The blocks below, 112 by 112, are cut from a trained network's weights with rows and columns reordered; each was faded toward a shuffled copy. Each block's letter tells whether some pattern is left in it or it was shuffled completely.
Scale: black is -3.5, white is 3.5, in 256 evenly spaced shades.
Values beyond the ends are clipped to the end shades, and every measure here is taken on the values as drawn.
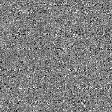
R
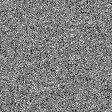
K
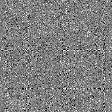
R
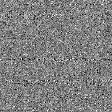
R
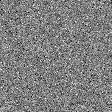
K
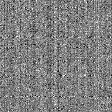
R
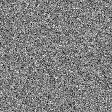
K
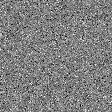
K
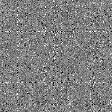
R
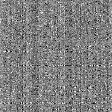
R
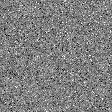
K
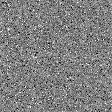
K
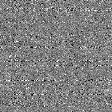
R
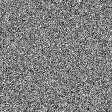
K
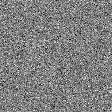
K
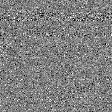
R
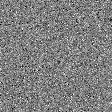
K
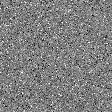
K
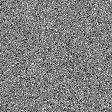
K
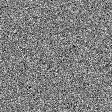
K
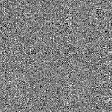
R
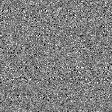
R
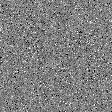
K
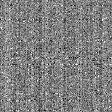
R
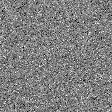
K
